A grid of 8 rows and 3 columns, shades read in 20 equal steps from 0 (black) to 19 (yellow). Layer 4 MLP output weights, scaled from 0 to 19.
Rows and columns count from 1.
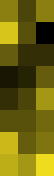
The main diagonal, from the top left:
11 7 4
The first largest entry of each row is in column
1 1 1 3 3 3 1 3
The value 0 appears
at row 2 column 3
